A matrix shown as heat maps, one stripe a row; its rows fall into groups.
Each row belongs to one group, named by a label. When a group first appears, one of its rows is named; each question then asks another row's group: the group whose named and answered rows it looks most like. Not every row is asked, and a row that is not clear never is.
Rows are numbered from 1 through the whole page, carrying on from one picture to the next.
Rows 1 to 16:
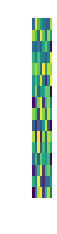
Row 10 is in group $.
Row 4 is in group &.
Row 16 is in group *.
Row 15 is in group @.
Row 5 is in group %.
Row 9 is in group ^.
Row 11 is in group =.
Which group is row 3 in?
$
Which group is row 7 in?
$
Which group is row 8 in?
*
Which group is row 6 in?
&
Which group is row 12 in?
=
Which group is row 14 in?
*
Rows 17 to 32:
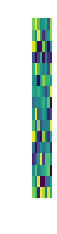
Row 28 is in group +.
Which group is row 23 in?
&
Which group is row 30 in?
$
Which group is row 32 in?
^
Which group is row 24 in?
$
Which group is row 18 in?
@
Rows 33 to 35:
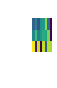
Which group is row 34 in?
$
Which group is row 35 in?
=
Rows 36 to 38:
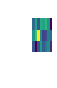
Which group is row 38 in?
+
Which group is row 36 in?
$
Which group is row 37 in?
@
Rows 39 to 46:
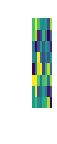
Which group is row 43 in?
*
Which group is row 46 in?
$
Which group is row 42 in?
@
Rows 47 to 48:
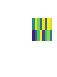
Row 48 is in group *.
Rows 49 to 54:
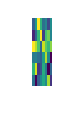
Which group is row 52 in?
$
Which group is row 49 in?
@
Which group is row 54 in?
+
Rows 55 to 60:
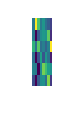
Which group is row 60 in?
+
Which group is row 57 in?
&
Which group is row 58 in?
+
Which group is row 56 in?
+
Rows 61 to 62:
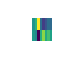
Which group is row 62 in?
^
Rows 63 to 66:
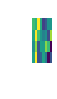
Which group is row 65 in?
$
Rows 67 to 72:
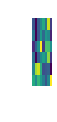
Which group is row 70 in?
+
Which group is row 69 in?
*
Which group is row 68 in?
+
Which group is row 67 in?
+
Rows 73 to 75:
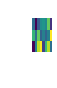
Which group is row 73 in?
+
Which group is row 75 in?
*
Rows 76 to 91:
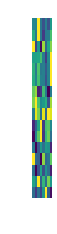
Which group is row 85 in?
*
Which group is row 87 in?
+
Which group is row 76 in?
@
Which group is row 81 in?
&
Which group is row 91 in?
$
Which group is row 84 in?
%
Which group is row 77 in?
@
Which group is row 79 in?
&
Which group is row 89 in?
+
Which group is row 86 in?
*
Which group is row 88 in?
=
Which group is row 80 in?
&
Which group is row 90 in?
=
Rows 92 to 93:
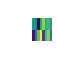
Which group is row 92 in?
^
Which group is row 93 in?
*
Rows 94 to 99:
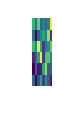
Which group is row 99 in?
+
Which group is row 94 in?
&
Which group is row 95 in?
+
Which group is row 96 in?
@
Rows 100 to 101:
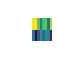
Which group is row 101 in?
+
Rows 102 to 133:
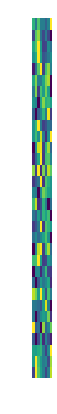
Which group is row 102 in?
&
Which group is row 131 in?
&
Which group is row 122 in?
*
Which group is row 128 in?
+
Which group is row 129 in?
=
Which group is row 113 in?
*
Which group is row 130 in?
+
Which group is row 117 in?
^
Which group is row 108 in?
$
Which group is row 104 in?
@
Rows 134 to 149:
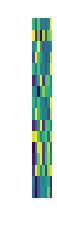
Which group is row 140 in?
^
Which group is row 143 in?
*
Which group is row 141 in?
&
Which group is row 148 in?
+
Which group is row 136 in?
@
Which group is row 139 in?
*
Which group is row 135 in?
=
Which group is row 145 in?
*
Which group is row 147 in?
%
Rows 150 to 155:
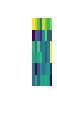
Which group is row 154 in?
+
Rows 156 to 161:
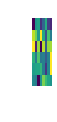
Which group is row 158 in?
=
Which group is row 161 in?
^
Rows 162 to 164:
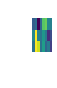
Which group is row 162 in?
^
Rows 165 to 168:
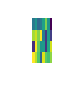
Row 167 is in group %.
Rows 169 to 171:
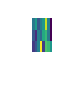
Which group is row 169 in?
$
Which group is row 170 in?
$
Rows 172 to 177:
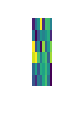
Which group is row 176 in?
$
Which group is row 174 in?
=
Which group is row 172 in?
*
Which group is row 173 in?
+
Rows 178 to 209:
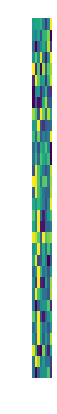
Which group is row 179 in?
$
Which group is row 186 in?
^
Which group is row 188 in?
&
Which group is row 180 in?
+
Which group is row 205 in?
@
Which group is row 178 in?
&
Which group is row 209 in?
+
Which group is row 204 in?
@
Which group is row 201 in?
@
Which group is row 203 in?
+
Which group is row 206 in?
@
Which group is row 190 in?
$
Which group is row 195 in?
@
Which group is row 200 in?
@
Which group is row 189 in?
$
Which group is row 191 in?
%
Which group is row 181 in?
&
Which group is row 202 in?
%
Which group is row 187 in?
@
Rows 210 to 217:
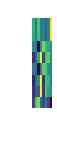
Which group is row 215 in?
*
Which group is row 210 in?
&
